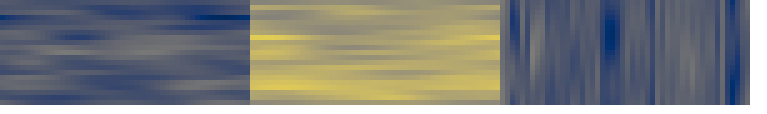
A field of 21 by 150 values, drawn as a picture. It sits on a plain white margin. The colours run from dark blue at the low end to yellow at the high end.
It is made of 1 by 3 panels. Panel 1,1: low, streaked across. Panel 1,2: high, streaked across. Panel 1,3: low, streaked downward.
